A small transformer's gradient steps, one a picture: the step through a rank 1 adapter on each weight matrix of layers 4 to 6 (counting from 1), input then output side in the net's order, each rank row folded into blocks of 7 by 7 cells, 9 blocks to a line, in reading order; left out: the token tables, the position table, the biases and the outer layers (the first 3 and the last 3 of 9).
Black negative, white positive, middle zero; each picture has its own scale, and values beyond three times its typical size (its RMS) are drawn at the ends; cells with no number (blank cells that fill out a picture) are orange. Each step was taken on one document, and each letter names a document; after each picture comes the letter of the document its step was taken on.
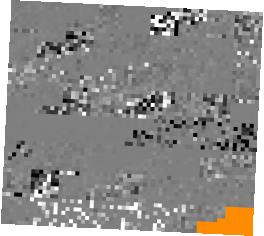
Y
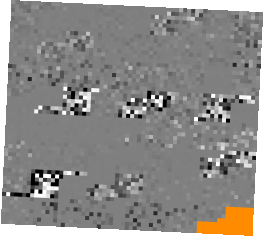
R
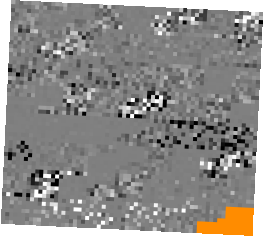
R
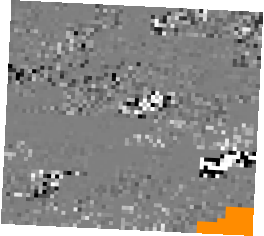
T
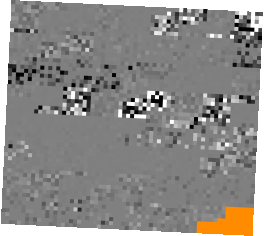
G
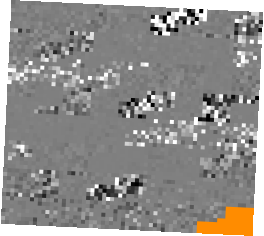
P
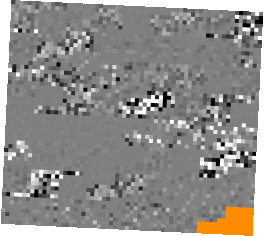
T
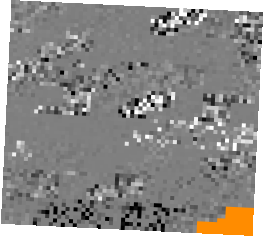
P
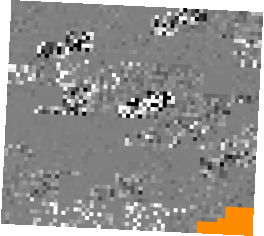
T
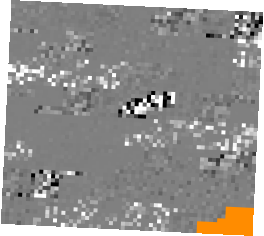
T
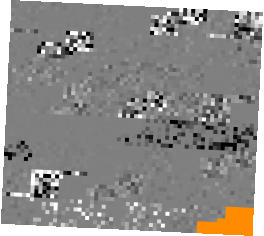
R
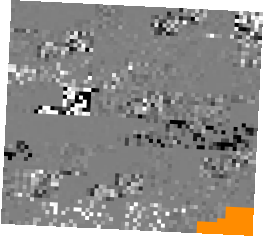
R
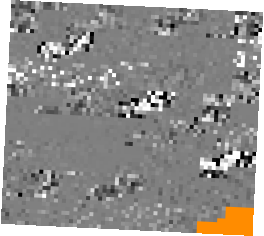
P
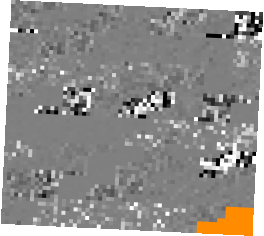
T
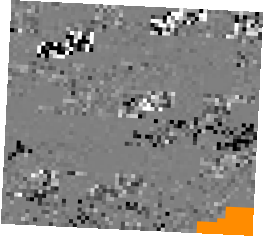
P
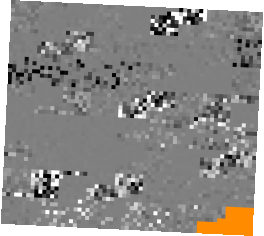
G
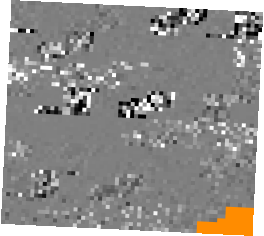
P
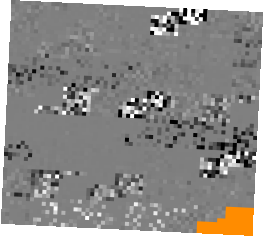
R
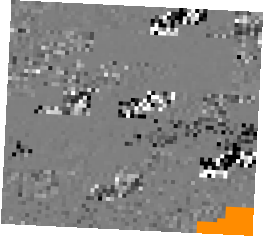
P
